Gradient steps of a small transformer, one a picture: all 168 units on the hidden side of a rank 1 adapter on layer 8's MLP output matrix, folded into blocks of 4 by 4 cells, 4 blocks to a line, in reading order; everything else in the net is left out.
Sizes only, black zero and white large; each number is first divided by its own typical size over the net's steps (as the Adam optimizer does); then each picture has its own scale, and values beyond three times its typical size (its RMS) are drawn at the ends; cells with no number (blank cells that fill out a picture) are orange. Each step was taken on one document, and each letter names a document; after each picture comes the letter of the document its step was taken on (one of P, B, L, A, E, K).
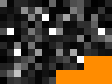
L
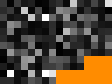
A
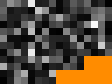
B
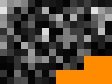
B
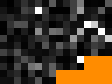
L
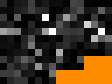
L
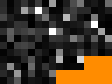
L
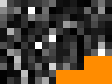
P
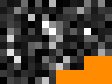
P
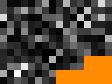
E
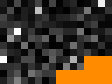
B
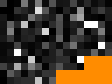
L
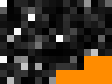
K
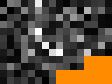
B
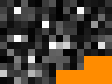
P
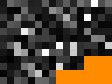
E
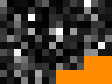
K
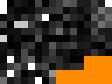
A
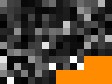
P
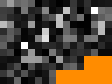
B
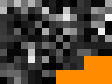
B
